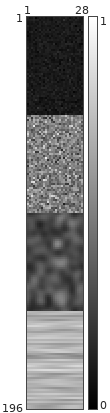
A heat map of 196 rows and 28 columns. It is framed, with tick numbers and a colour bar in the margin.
The table splits into 4 rows of 1 panel. Panel 1,1: very low, fine-grained, faint in contrast. Panel 2,1: middling, fine-grained, strong in contrast. Panel 3,1: low, blotchy. Panel 4,1: high, streaked across.
